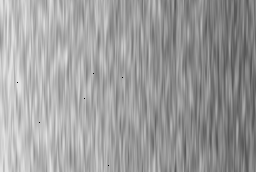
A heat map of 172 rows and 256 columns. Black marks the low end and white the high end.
The grain runs up and down. There is an overall slope up to the left. Six lone cells stand out, each far lower than its neighbours.
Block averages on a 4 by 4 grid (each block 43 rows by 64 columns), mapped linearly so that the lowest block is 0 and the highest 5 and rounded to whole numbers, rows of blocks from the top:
5320 / 5320 / 5320 / 5320
